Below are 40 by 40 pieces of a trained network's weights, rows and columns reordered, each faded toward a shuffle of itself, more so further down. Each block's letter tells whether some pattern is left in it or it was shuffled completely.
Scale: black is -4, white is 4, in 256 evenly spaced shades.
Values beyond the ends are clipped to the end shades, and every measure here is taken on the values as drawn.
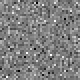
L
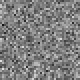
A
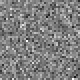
L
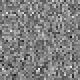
A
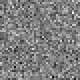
L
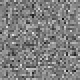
A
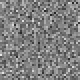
A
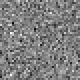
L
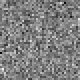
L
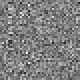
A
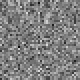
A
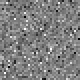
L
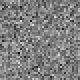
A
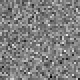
L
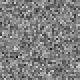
L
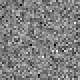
L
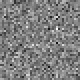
A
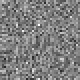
A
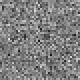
A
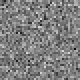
L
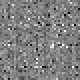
A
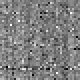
A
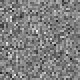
A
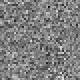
A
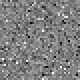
L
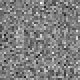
A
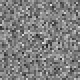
L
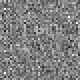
A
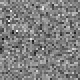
L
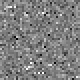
L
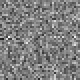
A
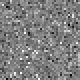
L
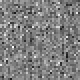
A
